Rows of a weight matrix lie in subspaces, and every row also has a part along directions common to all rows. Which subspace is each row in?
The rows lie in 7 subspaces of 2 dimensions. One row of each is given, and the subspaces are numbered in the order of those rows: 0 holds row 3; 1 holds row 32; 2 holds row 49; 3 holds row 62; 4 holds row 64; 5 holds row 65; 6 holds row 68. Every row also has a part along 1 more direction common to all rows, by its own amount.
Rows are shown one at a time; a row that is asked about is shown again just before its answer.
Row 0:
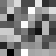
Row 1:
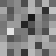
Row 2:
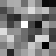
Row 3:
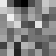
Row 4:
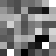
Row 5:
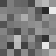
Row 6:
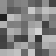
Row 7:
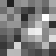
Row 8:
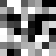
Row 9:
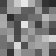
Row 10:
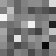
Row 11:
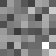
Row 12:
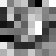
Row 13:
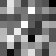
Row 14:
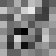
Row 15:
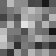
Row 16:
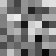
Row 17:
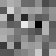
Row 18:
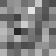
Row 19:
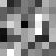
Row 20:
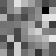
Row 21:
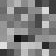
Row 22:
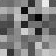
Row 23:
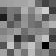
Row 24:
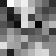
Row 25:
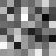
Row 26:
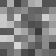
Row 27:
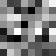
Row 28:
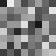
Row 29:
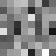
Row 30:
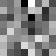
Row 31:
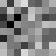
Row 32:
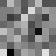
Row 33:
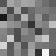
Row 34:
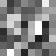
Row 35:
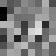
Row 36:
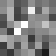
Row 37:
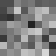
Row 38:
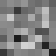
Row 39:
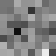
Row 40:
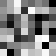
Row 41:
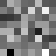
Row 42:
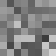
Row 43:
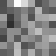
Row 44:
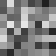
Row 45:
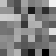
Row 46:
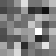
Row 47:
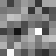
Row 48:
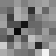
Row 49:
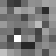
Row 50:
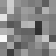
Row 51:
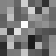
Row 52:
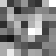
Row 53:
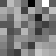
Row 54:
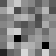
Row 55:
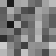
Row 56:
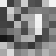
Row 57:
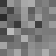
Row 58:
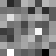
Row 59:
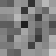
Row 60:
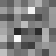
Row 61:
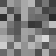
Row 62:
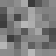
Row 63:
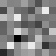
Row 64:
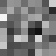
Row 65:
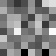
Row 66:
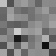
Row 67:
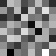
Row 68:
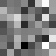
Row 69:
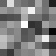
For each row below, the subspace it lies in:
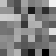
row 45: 4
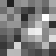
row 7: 0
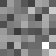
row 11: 6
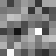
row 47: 1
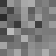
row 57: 0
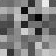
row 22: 6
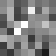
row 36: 5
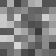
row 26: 3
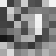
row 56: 3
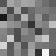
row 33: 1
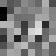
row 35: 4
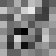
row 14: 2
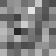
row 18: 2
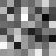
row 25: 0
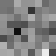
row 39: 5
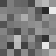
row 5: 6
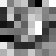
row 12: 3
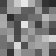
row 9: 0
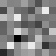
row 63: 2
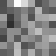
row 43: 0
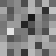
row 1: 5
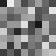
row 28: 6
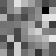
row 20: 0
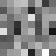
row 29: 5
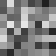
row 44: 3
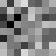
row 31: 3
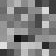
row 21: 2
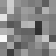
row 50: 4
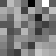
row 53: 6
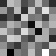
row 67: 1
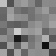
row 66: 6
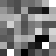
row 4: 6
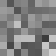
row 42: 6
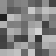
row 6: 4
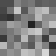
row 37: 4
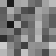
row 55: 3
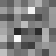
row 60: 2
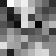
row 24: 0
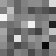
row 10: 4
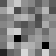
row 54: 2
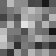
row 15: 3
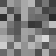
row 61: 1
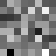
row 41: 1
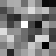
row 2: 6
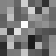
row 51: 5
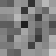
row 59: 6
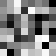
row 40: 6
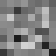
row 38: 2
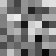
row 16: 4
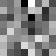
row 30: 5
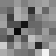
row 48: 5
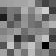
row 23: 6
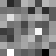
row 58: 1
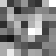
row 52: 3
